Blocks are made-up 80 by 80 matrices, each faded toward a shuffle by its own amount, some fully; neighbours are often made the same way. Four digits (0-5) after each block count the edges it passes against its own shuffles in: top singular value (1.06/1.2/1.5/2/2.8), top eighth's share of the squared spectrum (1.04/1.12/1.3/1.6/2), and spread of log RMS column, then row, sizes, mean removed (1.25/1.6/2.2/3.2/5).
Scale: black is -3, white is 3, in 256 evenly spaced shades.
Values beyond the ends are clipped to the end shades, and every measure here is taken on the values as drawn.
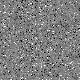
1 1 1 0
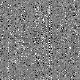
2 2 3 2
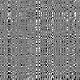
5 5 4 3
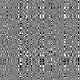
5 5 4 3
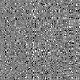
4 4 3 2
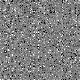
3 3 2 1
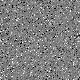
1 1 0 0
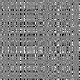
5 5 4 4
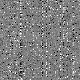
4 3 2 1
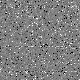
3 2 1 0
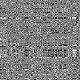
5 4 3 3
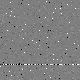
4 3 0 0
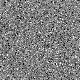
1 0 0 0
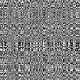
5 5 4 4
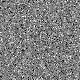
2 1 0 0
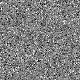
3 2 0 0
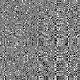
5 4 3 2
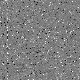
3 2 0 0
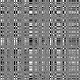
5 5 4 4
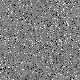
3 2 0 0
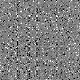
4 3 2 1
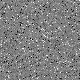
0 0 0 0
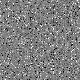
3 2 0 0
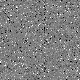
2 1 0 0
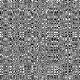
5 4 3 3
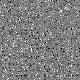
3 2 0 1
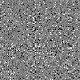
4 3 2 2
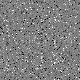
3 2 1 1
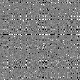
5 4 2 3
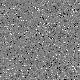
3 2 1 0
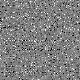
3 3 1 2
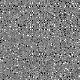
4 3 2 2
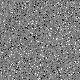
1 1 0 0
